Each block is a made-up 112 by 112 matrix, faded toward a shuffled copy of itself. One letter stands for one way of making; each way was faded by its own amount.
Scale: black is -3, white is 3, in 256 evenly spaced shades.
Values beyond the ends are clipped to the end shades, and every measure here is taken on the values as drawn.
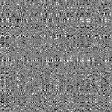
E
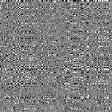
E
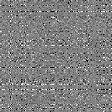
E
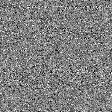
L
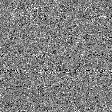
L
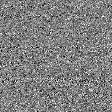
L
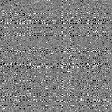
E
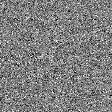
L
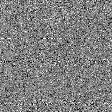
L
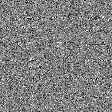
L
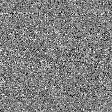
L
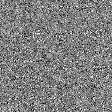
L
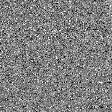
L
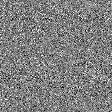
L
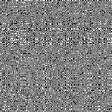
E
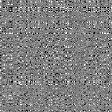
E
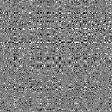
E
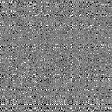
E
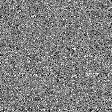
L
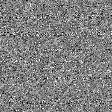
L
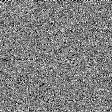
L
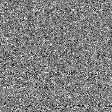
L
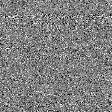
L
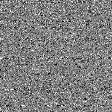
L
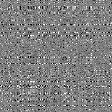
E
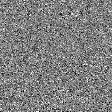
L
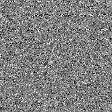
L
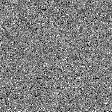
L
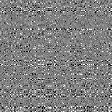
E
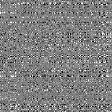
E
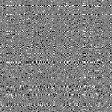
E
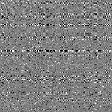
E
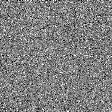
L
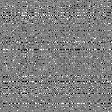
E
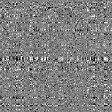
E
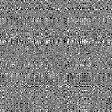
E
